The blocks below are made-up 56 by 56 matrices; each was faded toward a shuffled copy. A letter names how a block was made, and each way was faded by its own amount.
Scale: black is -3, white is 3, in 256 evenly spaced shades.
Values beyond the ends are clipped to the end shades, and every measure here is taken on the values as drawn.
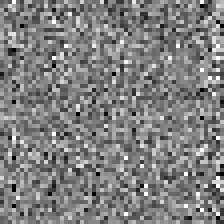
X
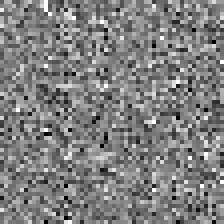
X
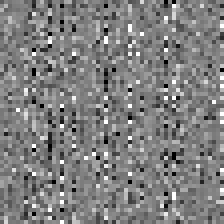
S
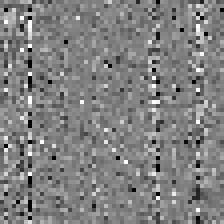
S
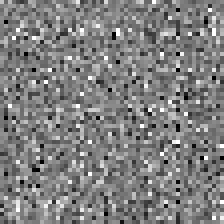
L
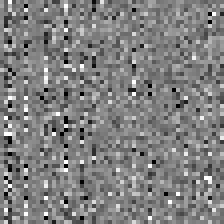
S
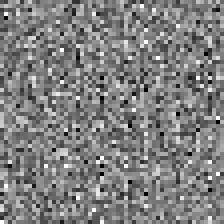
X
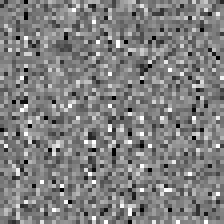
L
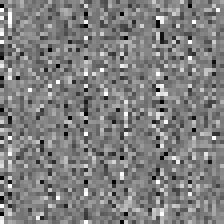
S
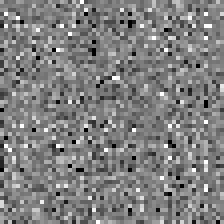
L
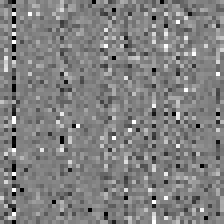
S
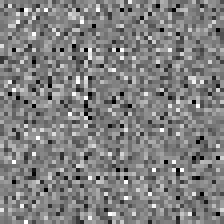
L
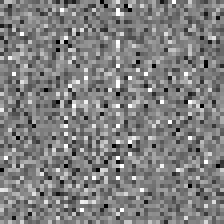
L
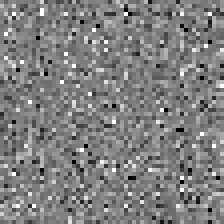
L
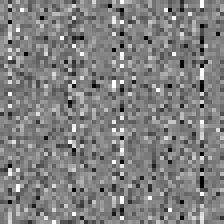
S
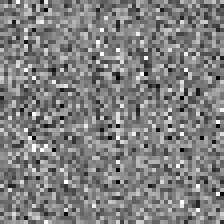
X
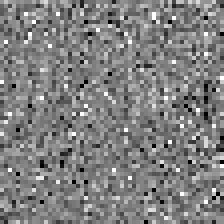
L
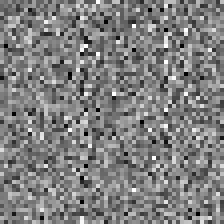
X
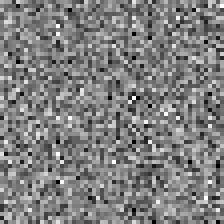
X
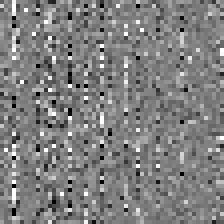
S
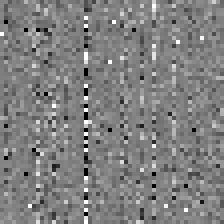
S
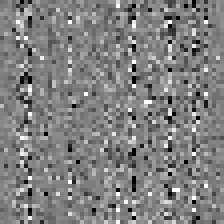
S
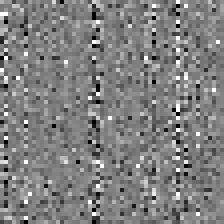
S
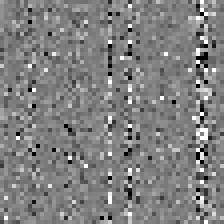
S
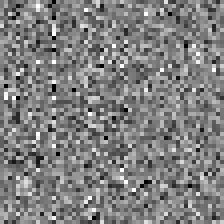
X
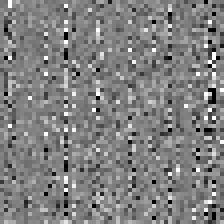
S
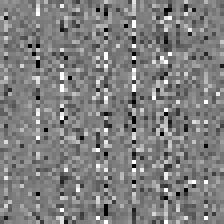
S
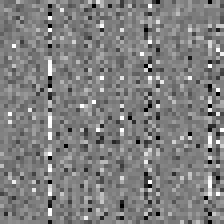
S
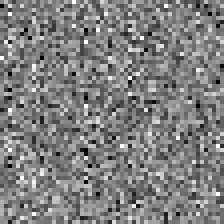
X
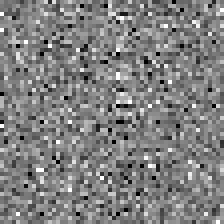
L
